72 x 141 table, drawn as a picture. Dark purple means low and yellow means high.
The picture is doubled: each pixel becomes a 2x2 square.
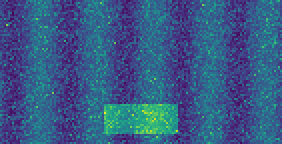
Overall the values sit about 30% of the way up the scale. The bottom middle is the ninth with the highest average. Upright stripes repeat 5 times across the table. In the bottom middle lies a patch that is higher than the rest.
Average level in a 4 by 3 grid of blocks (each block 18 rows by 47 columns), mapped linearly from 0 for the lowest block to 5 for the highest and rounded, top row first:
001
001
011
051
